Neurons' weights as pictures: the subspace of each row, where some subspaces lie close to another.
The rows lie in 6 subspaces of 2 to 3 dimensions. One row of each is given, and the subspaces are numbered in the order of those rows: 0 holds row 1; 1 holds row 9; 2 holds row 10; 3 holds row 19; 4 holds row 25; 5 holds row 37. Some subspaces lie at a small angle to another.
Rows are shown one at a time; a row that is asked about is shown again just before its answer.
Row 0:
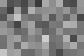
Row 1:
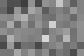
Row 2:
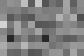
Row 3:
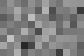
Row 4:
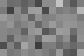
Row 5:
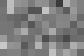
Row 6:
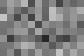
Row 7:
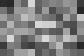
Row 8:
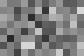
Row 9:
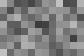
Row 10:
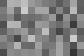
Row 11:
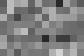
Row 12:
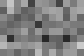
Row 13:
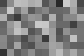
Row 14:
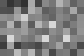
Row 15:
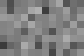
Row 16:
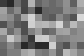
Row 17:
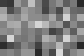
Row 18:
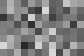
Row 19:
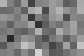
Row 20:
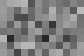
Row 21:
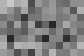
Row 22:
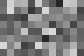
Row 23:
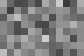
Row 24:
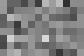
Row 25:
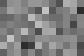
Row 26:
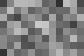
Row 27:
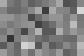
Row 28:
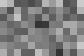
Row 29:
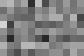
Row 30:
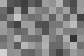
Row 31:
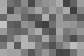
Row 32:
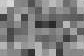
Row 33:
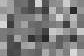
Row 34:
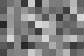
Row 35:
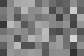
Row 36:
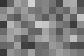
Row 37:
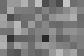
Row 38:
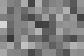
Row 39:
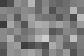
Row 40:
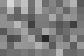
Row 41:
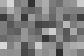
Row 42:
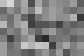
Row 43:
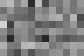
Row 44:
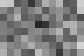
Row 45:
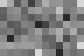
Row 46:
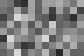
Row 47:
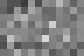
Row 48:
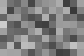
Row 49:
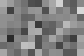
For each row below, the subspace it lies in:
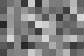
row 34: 5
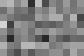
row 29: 1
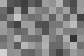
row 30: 2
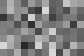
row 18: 3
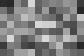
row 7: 4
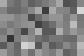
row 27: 4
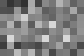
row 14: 0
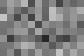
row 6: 3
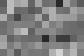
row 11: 3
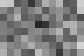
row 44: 4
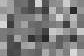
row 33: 2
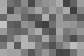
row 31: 5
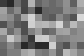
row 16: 2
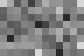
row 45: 3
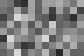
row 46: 0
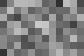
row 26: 1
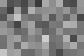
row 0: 2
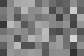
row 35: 2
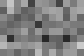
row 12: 3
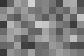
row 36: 1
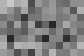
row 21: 0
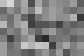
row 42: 2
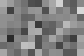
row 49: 0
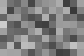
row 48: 5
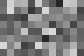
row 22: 4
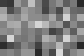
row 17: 3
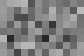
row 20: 0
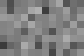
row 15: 3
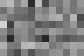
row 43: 1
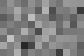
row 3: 4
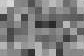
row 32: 0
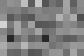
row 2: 5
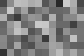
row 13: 1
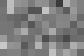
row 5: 3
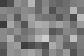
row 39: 2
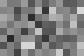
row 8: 4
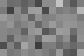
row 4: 0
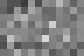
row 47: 0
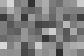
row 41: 4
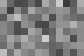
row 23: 1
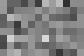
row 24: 5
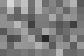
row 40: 2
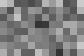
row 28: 4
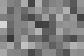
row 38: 5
